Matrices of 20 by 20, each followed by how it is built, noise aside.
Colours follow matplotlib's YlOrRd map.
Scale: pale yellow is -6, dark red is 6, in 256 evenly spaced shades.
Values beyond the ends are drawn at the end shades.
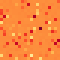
sparse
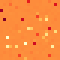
sparse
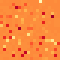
sparse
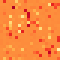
sparse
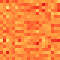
low rank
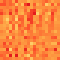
low rank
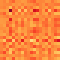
low rank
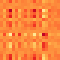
low rank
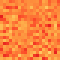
low rank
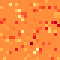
sparse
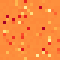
sparse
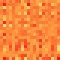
low rank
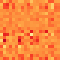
low rank
